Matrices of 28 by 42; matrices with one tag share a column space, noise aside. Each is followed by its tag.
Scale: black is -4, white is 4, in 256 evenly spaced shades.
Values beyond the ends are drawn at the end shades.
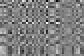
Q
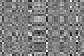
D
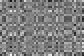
D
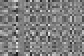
D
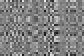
D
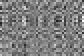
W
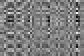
W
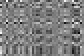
Q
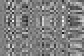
W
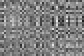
W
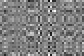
D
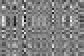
W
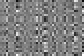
D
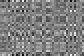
D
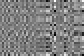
D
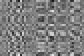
D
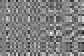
D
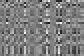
Q
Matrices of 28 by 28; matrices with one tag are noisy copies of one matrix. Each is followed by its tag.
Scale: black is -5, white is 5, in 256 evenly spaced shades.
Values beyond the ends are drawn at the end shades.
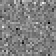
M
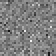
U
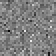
U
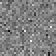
U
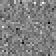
M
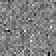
U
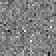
U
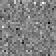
M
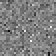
U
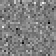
M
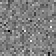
U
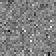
U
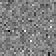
U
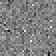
U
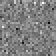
M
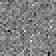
U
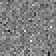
U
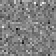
M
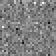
M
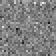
M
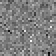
U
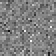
U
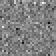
M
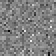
U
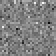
M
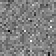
U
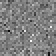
U
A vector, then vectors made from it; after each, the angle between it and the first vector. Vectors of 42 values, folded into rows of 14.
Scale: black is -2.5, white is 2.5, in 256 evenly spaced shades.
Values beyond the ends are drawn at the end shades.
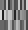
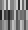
nearly opposite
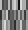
partly opposed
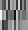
partly aligned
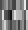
partly opposed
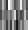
partly opposed
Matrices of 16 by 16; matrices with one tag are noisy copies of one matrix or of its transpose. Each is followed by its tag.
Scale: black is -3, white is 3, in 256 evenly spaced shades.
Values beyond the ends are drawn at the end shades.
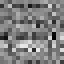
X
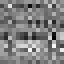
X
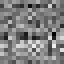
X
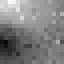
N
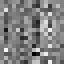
X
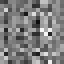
X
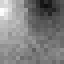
N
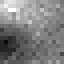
N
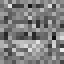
X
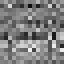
X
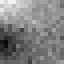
N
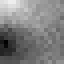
N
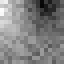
N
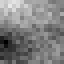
N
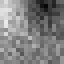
N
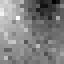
N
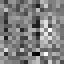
X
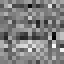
X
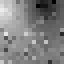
N
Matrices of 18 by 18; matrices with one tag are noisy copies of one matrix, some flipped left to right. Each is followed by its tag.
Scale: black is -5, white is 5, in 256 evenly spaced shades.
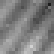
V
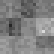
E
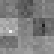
E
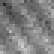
V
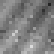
V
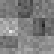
E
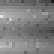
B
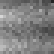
B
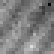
V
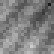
V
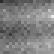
B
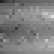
B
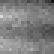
B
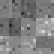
E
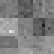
E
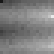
B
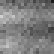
B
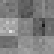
E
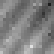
V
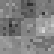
E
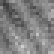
V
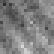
V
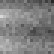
B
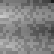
B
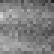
B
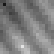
V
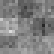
E
